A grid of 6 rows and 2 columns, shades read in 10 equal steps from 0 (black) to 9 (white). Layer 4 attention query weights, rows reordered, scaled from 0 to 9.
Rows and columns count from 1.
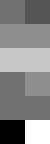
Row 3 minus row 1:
3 4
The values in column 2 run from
3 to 9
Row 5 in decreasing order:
4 4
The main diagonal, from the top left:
4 5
